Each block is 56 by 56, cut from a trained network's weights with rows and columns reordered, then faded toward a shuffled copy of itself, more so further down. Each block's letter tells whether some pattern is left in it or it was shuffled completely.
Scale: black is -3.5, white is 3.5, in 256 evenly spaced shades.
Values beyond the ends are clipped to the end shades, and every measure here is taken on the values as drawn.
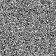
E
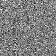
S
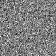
S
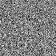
S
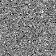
S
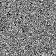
E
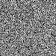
E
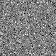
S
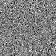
S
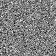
E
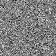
S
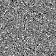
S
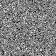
E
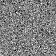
E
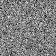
S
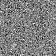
E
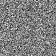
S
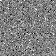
S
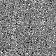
E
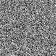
E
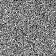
E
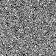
E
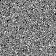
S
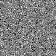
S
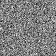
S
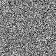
E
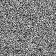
E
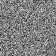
S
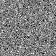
E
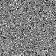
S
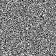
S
